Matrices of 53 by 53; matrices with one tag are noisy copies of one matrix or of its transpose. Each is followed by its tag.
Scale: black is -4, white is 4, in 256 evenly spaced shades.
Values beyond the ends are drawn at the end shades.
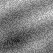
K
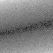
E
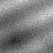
K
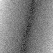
E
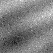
K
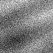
K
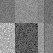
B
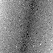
E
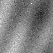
K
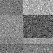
B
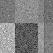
B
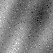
K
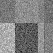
B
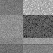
B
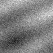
K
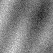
K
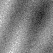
K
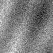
K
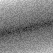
E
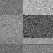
B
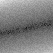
E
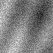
K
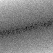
E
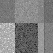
B
